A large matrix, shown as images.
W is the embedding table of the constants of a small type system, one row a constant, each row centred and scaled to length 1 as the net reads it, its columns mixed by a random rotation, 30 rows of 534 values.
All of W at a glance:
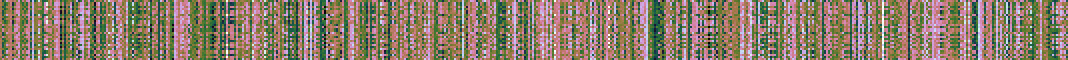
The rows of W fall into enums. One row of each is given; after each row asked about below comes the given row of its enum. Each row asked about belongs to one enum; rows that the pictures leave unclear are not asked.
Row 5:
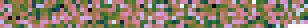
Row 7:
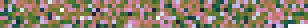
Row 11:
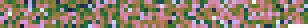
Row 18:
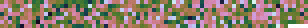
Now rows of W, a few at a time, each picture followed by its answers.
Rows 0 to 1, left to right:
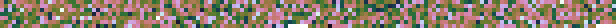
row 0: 7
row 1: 11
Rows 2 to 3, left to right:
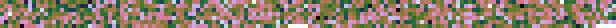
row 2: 11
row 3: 5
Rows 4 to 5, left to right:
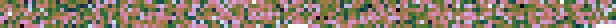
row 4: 11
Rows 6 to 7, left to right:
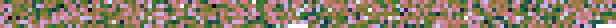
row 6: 5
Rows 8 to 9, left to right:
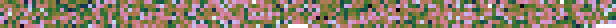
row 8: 11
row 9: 5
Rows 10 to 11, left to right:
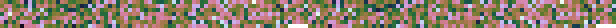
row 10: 11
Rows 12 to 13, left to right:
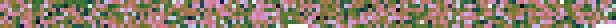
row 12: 18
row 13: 5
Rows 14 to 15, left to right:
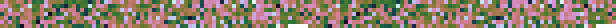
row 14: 18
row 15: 18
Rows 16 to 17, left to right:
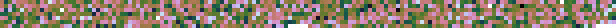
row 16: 7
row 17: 5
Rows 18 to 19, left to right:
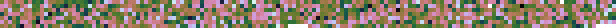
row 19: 5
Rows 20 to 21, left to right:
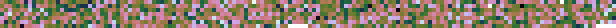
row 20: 11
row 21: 5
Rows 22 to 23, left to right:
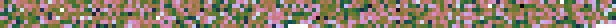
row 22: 7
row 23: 5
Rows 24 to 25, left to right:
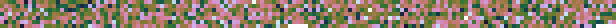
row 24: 11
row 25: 7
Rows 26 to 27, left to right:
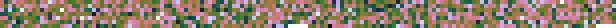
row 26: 7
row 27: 11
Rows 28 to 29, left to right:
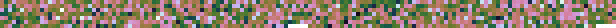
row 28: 7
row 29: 18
